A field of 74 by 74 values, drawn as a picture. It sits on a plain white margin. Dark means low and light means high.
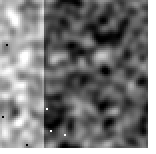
Ninth with the highest average: middle left. Seam: vertical, 30% of the way across, the left part higher. Lone odd cells: 6, 3 higher and 3 lower than their neighbours.
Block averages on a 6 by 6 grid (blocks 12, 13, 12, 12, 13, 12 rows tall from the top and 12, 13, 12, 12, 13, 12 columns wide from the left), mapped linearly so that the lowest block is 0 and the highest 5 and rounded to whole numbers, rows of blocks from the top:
530111
431101
542121
531111
430211
531221
